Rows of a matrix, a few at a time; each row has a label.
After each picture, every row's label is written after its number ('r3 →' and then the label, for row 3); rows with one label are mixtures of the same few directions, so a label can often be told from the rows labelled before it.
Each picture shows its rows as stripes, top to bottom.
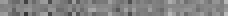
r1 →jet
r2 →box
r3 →box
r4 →jet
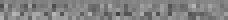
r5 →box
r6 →box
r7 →box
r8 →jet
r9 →box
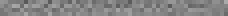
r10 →jet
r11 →jet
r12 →jet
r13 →jet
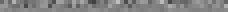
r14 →box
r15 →jet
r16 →box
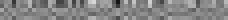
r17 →box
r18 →box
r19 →box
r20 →box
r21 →box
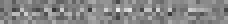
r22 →box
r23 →jet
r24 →jet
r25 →jet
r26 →box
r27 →box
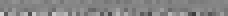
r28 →jet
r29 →box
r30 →box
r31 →box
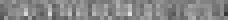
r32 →box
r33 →jet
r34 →jet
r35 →jet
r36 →box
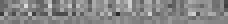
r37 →jet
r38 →jet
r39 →jet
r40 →box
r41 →box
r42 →jet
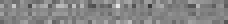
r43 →jet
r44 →box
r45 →box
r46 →box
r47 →box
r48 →jet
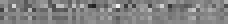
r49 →jet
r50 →box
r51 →box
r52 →jet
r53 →box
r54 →box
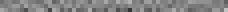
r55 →jet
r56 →jet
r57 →jet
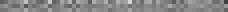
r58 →jet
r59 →jet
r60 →jet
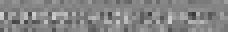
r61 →jet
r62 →jet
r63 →jet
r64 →box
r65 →box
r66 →jet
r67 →box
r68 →box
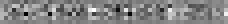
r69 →jet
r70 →jet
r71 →box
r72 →jet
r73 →box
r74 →jet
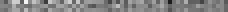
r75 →jet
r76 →box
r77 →jet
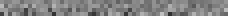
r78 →jet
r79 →box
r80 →jet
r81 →box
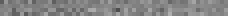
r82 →box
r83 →jet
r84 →box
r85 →jet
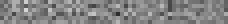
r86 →jet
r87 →box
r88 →jet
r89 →box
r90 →box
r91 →box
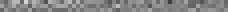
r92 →jet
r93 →box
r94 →box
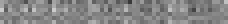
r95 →jet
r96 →box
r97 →box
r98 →jet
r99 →jet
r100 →box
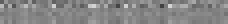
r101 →box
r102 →box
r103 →box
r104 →jet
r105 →box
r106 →box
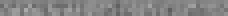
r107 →box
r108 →box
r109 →jet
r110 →jet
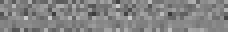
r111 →box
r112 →box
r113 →jet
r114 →box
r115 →jet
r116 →box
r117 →box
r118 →jet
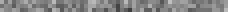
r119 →box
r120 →box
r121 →jet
